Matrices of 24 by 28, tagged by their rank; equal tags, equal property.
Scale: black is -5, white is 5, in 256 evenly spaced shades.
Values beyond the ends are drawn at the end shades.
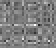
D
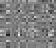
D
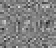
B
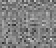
B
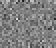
B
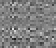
D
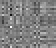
D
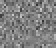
B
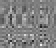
D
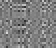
D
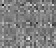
B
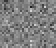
B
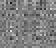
D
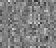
B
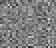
B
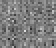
B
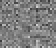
B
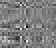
D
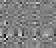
D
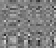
D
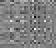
D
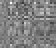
D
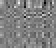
D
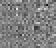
B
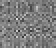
B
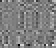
D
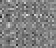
B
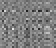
D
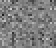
B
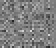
B
